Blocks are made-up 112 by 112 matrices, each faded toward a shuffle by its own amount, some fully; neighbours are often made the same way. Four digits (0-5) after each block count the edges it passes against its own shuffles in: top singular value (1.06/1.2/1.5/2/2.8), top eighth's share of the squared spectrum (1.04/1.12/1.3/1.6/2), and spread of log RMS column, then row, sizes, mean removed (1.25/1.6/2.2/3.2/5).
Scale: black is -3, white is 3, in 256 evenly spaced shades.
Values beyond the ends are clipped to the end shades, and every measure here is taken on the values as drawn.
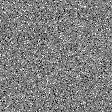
1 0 0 0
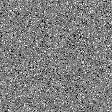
0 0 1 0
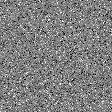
0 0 0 0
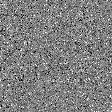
0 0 1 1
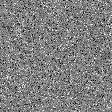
0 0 0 0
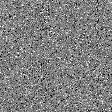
0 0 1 0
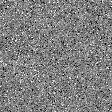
0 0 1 0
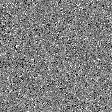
0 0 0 0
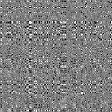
5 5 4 4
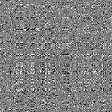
5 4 3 3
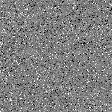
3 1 0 0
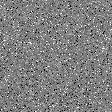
0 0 0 0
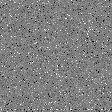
2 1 0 0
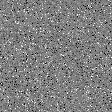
0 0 0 0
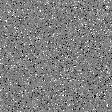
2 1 0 0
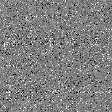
3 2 1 2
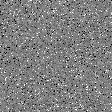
0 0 0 0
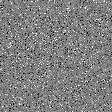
0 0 0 0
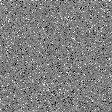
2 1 0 0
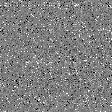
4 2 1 2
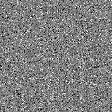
4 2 1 1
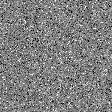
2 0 0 0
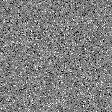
2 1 0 1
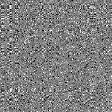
5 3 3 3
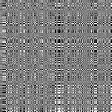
5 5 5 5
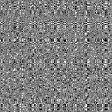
5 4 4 3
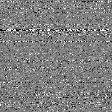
2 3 0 4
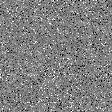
0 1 0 1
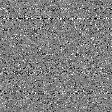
2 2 0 3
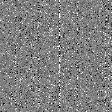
2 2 3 0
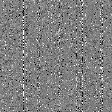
3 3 3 0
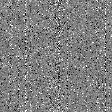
2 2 3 0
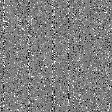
2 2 3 0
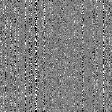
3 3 4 0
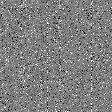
2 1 2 0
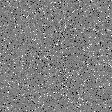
2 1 0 0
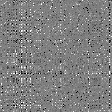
5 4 3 2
